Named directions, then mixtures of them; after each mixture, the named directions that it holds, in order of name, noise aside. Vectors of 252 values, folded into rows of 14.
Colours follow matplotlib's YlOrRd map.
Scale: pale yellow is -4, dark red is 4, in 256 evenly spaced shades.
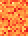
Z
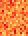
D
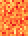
D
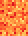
D, Z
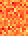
Z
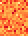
D, Z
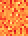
D, Z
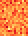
D, Z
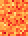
D, Z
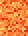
Z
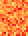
D, Z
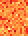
D, Z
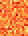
D, Z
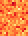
D, Z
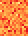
D, Z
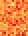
D, Z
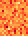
D, Z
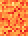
Z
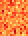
D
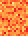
Z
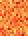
D, Z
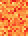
Z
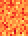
D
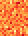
D, Z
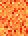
D, Z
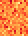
D, Z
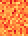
D, Z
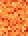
Z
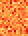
D, Z
